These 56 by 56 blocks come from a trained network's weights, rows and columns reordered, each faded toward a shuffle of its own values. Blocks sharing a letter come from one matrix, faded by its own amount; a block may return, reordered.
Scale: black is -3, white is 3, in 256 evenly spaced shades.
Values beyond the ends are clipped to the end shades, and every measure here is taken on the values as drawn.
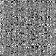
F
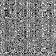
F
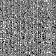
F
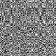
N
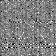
F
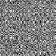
N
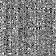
F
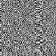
N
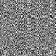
N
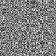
N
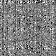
F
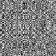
N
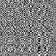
N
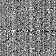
F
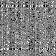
F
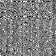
F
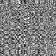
N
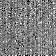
F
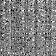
F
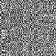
N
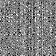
F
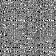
F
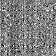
F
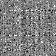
F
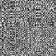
N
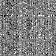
F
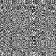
N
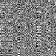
N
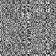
N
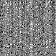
F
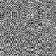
N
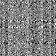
F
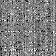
F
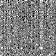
F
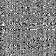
F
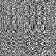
N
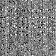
F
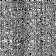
F
